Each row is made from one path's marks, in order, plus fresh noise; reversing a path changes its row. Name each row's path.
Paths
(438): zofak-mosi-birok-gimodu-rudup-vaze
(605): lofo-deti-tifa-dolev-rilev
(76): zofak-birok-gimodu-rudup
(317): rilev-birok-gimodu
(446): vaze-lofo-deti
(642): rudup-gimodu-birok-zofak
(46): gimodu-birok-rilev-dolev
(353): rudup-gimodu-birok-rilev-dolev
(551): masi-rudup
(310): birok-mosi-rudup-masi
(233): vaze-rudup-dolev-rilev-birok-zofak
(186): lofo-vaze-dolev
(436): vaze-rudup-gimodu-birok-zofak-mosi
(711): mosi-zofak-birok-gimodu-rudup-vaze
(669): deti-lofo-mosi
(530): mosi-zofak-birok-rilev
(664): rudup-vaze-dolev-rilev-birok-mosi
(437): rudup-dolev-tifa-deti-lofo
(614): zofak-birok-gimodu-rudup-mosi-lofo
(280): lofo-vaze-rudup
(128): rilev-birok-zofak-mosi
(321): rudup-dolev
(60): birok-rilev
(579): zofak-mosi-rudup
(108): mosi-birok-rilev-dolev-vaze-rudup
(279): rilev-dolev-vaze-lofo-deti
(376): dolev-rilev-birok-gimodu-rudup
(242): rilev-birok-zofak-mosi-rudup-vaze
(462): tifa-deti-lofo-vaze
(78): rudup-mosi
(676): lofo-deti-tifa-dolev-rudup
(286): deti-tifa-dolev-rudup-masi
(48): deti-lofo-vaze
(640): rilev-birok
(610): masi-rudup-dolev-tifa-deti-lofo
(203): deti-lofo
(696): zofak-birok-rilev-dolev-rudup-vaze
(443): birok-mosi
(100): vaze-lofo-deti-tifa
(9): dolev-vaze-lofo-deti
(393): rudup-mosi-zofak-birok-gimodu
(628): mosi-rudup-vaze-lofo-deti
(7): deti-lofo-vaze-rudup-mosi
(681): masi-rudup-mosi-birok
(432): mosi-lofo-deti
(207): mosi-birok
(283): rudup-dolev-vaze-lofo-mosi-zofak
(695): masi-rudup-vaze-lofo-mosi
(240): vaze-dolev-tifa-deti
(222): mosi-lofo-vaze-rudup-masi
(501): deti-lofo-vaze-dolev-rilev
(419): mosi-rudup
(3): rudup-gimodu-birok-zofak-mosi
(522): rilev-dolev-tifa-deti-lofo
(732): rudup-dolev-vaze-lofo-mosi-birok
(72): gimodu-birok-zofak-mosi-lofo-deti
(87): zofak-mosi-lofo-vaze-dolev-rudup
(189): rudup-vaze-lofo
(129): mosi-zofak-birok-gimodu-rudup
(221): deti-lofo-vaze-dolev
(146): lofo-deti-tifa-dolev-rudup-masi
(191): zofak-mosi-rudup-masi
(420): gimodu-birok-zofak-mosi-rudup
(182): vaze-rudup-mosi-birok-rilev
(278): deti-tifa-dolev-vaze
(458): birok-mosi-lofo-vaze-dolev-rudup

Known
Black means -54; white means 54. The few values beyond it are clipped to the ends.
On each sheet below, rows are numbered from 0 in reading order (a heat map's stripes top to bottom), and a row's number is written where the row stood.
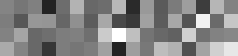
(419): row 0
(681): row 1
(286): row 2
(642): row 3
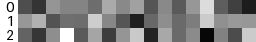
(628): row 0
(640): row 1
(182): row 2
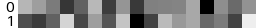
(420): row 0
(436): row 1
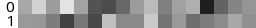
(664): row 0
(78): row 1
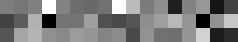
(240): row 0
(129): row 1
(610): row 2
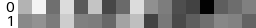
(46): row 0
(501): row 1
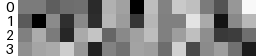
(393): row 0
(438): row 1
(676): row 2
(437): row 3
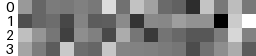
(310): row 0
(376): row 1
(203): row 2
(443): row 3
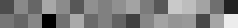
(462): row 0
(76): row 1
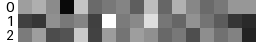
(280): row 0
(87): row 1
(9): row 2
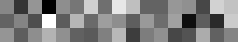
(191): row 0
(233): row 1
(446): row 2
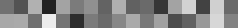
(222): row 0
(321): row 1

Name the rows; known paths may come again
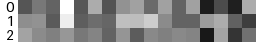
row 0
(233)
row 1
(278)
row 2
(72)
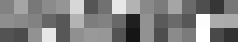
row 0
(605)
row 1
(551)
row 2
(695)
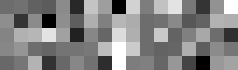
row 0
(393)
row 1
(579)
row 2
(437)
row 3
(286)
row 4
(530)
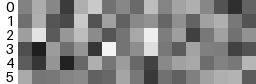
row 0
(676)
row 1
(9)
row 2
(186)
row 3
(87)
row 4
(614)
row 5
(48)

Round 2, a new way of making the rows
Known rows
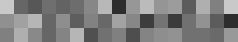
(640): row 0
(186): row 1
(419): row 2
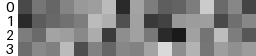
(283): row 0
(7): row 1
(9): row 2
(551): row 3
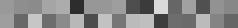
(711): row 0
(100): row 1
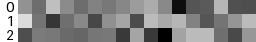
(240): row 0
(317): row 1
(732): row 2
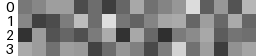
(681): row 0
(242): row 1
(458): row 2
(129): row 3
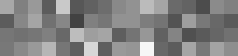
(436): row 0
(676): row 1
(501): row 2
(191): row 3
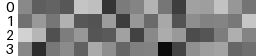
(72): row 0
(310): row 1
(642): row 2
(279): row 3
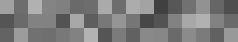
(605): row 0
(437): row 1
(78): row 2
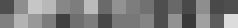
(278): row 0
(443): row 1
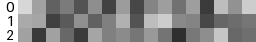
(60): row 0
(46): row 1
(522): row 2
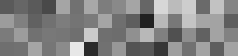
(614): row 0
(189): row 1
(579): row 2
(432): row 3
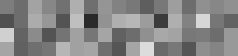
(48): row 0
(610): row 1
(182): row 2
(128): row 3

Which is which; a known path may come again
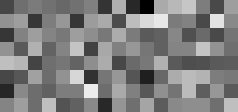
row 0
(732)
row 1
(76)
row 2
(221)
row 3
(446)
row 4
(353)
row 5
(628)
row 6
(87)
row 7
(310)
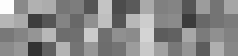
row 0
(530)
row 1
(46)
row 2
(191)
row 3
(420)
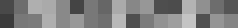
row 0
(146)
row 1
(222)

